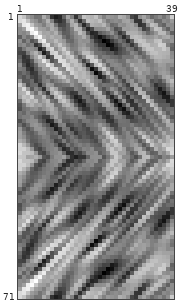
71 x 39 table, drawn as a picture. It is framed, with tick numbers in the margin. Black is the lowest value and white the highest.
There is no seam. No row or column stands out. It is mirror symmetric from top to bottom. No overall slope runs across the table. On average the colour sits 50% of the way up the scale. The histogram is bell-shaped.
